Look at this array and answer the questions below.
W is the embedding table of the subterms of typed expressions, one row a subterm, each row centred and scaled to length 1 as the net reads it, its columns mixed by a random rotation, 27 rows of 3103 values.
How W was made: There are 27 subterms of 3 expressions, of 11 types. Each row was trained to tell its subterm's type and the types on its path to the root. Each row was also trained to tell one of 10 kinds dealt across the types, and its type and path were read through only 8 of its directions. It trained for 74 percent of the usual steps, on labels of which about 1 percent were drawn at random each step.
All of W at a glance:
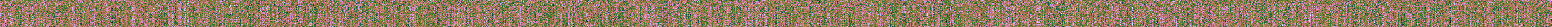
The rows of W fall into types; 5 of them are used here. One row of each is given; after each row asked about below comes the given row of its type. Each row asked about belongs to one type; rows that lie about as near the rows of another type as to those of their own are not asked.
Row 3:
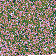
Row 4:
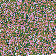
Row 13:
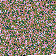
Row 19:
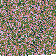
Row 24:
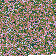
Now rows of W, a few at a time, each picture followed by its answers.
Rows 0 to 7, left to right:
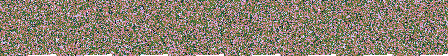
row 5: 19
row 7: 24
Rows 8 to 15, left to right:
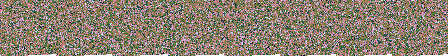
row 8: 24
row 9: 24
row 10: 3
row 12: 24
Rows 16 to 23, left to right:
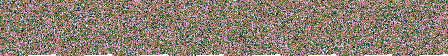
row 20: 3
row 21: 3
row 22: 24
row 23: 13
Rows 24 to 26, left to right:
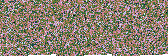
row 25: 13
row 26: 3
